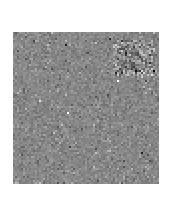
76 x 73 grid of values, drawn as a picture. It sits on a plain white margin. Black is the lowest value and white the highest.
Odd patch: rougher, in the top right. Mirror symmetry: none. Histogram: heavy tails on both sides. Roughest part: top right.
